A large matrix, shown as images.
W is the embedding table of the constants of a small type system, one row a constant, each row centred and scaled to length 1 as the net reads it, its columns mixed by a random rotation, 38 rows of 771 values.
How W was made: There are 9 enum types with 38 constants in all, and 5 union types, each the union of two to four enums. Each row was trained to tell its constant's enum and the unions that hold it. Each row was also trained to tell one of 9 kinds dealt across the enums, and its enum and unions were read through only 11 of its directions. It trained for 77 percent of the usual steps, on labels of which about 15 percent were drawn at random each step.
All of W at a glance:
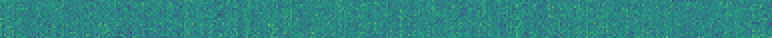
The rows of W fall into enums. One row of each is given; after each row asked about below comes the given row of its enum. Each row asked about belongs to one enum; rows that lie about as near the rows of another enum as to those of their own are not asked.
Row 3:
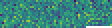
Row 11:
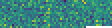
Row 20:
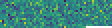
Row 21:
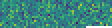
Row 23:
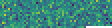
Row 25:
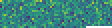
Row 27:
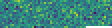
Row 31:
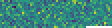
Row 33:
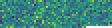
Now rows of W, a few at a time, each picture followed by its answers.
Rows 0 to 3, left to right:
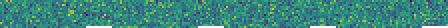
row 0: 27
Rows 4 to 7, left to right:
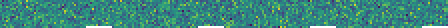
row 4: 20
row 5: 31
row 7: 31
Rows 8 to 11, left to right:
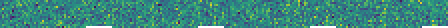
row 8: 20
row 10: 27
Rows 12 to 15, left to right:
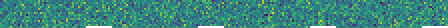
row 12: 3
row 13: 23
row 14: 11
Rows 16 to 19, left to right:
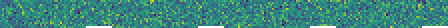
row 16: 20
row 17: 11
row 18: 23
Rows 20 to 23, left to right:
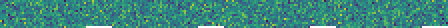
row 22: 25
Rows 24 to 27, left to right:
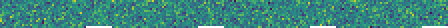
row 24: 25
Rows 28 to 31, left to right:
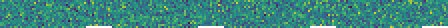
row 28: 31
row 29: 21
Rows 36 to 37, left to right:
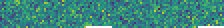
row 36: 27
